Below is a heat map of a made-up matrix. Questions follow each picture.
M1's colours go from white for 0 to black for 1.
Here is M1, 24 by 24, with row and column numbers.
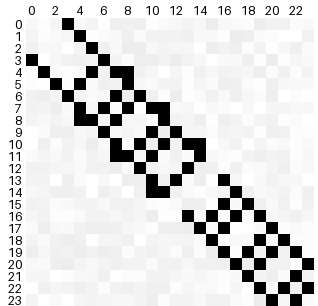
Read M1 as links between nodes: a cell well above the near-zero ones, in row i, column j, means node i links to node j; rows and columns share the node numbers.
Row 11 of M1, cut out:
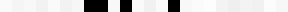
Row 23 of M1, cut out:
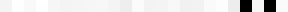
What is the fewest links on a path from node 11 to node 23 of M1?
4
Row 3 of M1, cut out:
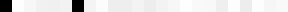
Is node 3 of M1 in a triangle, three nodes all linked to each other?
no
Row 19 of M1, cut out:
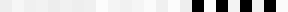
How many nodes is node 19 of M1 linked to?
4
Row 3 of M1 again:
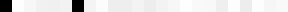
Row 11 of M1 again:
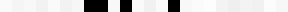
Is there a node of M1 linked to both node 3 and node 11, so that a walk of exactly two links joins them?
no
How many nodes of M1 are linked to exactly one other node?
3
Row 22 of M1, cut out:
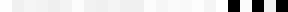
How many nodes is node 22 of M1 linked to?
3
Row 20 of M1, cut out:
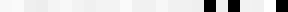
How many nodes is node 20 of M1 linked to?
3
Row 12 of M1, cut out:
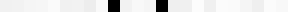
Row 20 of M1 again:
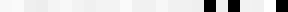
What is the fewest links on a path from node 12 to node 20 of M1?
4
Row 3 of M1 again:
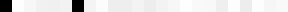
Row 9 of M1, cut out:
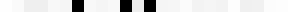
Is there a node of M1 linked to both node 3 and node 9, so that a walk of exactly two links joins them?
yes
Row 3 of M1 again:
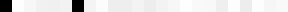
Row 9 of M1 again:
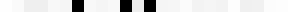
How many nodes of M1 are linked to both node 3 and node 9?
1
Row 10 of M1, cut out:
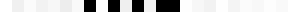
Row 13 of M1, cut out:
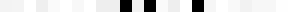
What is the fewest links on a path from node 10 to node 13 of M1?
1
